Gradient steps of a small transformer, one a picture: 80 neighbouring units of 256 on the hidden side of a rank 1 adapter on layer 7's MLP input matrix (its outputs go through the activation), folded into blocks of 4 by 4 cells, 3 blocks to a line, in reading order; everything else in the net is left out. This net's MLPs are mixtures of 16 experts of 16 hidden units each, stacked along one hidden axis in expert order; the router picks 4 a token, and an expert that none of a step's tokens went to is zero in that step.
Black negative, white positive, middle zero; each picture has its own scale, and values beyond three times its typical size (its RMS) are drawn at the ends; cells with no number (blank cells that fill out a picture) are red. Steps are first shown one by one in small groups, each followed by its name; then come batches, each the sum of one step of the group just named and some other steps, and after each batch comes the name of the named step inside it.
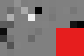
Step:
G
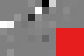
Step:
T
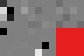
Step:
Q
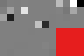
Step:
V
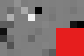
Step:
G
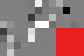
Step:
T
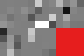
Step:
V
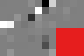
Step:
T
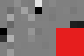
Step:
G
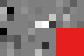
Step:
Q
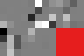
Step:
T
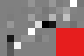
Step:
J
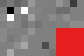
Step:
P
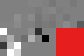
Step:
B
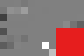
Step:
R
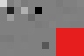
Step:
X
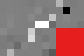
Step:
B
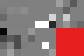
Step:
R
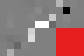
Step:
J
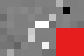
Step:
R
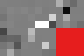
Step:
R
